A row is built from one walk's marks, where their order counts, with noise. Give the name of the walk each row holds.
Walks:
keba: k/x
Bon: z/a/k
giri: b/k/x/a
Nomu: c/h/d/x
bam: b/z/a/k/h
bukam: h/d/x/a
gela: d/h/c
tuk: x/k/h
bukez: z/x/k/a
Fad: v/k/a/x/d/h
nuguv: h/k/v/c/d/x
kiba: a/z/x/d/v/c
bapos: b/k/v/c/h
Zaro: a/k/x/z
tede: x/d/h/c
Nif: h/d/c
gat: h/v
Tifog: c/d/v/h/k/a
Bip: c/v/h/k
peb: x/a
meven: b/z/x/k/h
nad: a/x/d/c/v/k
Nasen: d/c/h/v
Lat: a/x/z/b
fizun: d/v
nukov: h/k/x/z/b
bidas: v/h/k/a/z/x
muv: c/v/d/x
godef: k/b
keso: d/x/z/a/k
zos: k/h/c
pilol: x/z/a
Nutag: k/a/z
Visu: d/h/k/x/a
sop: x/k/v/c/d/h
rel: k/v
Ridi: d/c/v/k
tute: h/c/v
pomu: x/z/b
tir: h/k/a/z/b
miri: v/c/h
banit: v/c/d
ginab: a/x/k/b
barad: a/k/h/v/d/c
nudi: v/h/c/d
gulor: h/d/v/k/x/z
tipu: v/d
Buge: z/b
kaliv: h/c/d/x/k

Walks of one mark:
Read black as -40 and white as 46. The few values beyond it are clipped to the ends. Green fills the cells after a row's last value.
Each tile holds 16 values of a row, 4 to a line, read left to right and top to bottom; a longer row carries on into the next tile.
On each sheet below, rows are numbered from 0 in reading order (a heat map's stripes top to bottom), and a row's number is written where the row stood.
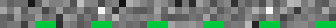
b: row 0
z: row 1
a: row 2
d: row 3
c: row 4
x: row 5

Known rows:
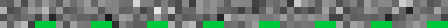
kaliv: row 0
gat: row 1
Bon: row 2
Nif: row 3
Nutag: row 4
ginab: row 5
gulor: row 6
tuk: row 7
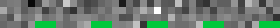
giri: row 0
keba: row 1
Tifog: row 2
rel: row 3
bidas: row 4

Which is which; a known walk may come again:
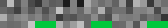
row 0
rel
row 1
gela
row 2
bidas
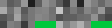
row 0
bam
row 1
Visu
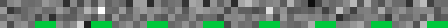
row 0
tir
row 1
Nomu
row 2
banit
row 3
miri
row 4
kiba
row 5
godef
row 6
tede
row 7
tipu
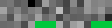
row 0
bapos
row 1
Nif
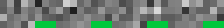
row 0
Fad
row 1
tuk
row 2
Bip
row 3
peb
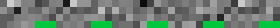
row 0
sop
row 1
nad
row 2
giri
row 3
tute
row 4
ginab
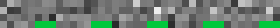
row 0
nukov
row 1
Nutag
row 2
Bon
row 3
Buge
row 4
Lat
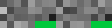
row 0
gulor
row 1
nuguv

